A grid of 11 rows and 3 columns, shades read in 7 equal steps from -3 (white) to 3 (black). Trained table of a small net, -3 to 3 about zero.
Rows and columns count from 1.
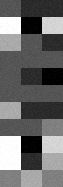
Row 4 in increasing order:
1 1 1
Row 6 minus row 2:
4 -2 3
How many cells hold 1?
11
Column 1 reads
1 -3 -1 1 1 1 -1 1 -3 -3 0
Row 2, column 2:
3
